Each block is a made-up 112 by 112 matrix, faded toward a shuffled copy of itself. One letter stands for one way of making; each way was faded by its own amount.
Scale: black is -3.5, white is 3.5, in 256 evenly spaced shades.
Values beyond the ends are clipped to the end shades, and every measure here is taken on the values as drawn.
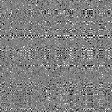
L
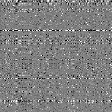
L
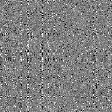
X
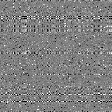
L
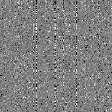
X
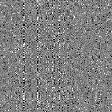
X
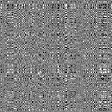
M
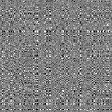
M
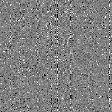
X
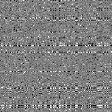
L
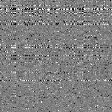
L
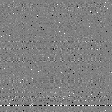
L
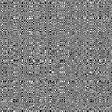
M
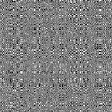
M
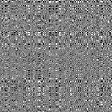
M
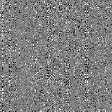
X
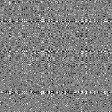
L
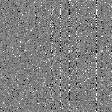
X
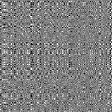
M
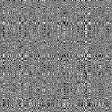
M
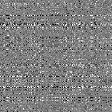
L
